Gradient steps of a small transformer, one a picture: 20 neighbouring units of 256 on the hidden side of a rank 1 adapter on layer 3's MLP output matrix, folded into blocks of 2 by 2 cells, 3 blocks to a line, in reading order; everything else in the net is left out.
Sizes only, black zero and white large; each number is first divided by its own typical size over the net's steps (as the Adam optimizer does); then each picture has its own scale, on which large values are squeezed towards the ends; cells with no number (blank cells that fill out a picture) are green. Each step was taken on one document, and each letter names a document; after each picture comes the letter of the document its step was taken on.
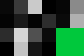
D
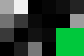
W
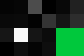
D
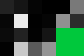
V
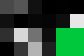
D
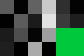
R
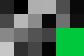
R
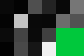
V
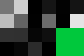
W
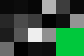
R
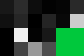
D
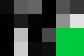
D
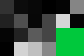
V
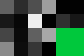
R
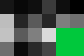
R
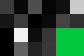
D
